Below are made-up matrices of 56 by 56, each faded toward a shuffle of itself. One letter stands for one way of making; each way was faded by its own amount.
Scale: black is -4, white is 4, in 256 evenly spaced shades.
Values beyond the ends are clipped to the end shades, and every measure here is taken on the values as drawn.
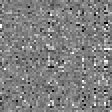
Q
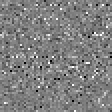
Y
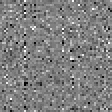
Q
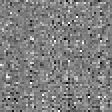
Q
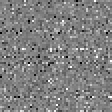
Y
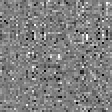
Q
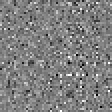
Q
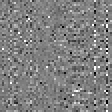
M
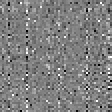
M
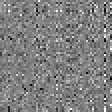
M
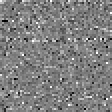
Y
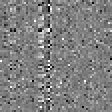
M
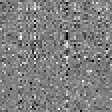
M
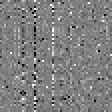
M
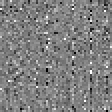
Q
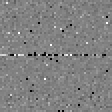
Y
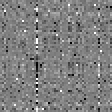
M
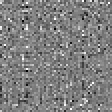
Q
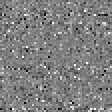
Y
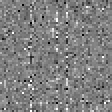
Q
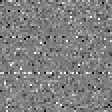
Y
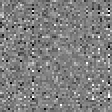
Q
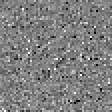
Y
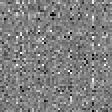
Q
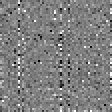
M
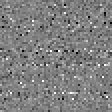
Y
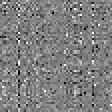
M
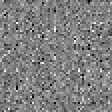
Q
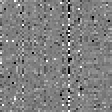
M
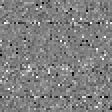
Y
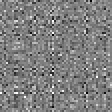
M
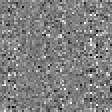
Q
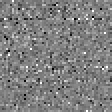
Y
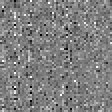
Q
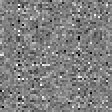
Q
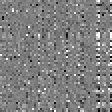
M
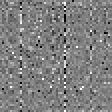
M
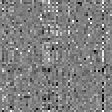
M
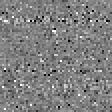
Y
